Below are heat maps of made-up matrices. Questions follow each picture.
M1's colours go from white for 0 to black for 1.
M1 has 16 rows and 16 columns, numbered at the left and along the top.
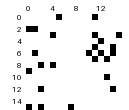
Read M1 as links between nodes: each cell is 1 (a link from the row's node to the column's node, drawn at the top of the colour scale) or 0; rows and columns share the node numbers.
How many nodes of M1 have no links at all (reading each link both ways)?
0
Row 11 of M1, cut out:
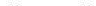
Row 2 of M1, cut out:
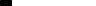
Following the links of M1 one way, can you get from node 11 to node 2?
no
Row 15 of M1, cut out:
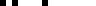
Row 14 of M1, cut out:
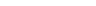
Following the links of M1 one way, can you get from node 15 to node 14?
yes
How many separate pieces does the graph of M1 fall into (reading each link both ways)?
1
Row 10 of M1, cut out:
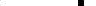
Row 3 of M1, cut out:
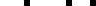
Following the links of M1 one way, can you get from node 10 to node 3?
no
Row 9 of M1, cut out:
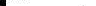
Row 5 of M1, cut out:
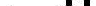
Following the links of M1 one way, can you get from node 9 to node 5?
yes
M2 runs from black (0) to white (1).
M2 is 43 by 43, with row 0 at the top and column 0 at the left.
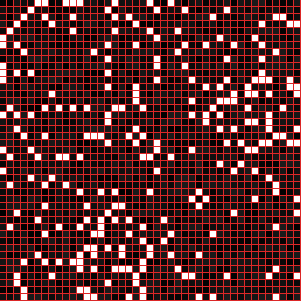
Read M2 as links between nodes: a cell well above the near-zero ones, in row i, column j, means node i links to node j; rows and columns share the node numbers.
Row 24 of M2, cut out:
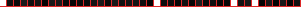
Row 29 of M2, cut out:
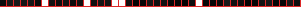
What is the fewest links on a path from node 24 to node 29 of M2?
3
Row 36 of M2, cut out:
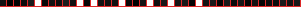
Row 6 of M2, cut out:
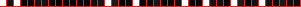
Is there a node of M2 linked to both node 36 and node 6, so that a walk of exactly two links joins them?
no
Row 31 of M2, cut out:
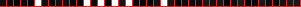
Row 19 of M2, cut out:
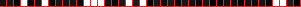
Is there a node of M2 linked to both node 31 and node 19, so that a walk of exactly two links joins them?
yes
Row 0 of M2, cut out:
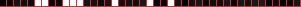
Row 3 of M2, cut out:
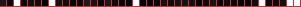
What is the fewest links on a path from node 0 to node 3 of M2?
3
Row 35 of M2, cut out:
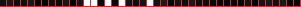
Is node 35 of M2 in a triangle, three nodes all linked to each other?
yes
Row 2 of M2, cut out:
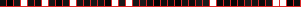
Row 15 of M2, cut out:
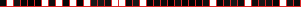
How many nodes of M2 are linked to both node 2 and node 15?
5
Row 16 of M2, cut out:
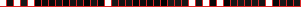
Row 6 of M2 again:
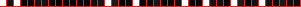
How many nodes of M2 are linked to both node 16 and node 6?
4
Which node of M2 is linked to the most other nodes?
node 15
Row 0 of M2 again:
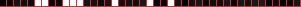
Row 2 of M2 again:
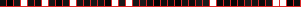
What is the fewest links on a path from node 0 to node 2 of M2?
2
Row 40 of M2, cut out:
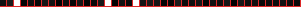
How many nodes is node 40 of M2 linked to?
3
